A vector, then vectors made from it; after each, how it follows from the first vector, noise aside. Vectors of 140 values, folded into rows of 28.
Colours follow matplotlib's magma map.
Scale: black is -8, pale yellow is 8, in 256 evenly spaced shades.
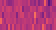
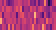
scaled up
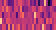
scaled up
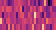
scaled up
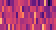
scaled up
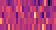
scaled up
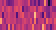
scaled up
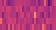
copied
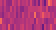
sign-scrambled
